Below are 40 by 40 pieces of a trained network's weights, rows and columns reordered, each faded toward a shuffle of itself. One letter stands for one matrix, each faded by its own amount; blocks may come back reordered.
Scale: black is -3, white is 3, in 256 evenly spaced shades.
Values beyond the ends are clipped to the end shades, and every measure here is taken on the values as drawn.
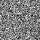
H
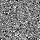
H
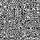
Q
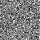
H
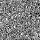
H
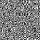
Q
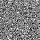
H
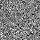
H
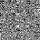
Q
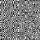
Q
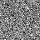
H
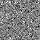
H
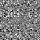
Q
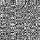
Q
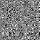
Q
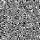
Q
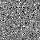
H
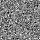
H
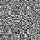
Q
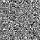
Q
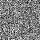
H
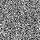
H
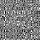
Q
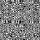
Q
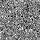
H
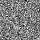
H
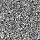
H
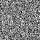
H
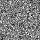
H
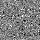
H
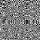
Q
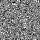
H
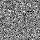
H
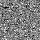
H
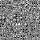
Q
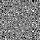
Q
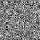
Q
